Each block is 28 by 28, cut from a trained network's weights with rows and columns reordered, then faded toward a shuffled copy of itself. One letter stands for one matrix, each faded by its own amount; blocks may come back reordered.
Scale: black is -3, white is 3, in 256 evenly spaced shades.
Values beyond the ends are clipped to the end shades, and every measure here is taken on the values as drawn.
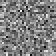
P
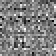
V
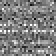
V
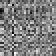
P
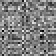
P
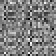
P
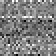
V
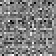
V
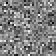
P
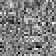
P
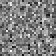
P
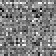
V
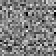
P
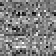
V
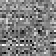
V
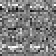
V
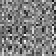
P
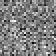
P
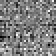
V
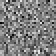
P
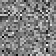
P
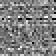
V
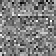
V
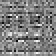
V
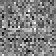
V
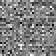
V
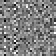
P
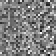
P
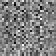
P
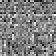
V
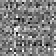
V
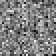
P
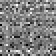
V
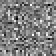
P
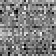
V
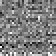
V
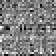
V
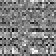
V
